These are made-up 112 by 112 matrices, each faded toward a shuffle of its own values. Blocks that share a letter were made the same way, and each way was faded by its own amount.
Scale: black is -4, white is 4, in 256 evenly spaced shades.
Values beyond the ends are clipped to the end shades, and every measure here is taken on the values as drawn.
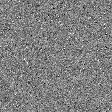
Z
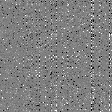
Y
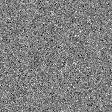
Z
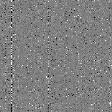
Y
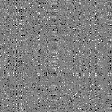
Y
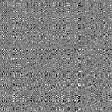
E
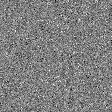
Z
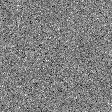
Z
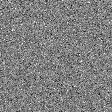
Z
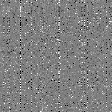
Y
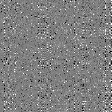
Y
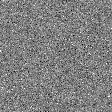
Z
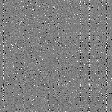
Y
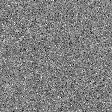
Z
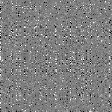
Y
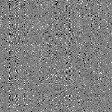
Y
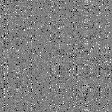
Y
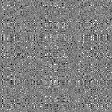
E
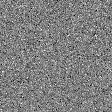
Z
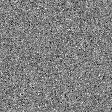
Z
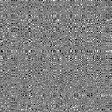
E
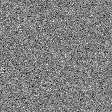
Z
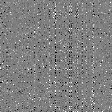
Y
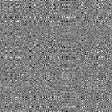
E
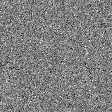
Z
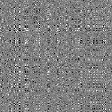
E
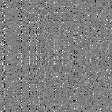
Y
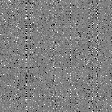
Y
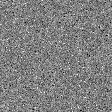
Z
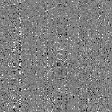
Y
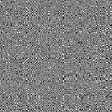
E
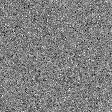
Z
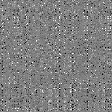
Y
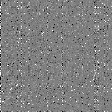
Y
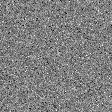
Z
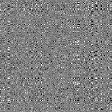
E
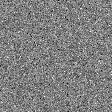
Z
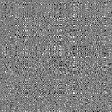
E
